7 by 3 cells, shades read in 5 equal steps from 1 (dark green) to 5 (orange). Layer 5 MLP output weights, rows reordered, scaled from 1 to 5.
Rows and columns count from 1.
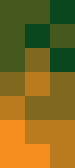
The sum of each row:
5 5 6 10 10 13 14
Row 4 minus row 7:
-2 -1 -1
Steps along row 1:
same down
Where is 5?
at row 6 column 1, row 7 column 1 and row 7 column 2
